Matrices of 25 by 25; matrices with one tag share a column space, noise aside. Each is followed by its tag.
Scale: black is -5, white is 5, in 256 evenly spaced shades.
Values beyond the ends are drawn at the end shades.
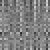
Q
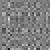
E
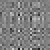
E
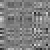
E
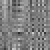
Q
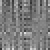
Q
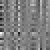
Q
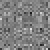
E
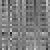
Q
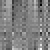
Q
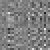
E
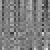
Q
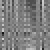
Q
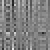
Q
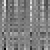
Q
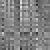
Q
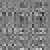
E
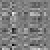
E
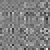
E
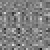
E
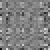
E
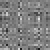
E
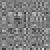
E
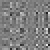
E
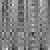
Q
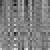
Q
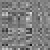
E
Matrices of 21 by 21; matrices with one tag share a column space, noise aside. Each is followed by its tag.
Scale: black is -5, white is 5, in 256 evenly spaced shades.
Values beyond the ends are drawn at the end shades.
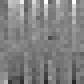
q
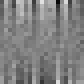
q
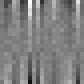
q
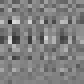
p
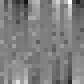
q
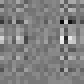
p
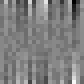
q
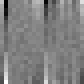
q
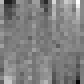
q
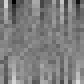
q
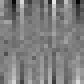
q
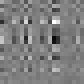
p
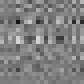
p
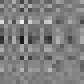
p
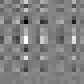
p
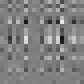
p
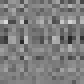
p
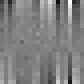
q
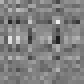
p
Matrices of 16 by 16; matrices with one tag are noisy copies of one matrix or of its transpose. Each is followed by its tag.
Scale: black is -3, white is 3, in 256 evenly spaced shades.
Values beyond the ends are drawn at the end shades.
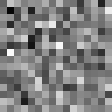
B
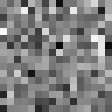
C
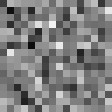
B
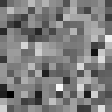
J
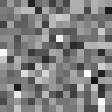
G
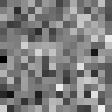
J
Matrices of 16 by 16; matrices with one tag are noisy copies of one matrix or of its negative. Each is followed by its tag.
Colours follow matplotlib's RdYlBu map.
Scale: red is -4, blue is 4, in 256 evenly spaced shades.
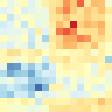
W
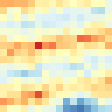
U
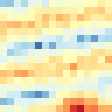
U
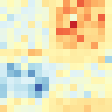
W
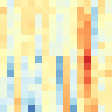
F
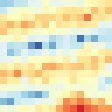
U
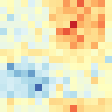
W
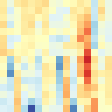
F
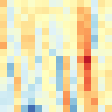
F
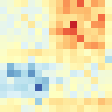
W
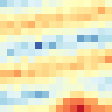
U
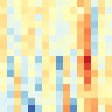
F
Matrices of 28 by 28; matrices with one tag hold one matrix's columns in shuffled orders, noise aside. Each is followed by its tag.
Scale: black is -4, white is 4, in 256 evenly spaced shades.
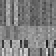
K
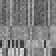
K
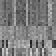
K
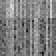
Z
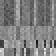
K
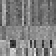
K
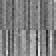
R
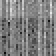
Z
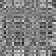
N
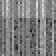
Z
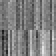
R
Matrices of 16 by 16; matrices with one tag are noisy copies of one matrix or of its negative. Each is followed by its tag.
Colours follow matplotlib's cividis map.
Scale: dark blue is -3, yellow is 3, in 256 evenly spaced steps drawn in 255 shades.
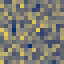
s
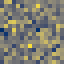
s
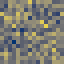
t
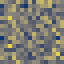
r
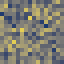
t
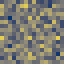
r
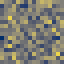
r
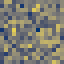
s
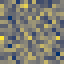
r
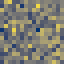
s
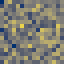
s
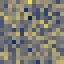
t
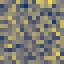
r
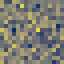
s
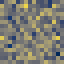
r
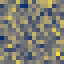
r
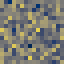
s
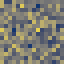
s
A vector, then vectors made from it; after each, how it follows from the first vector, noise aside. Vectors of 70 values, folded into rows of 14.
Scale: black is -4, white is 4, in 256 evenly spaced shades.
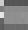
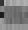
negated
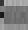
negated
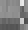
wrapped around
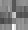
wrapped around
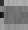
negated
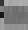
negated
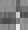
wrapped around
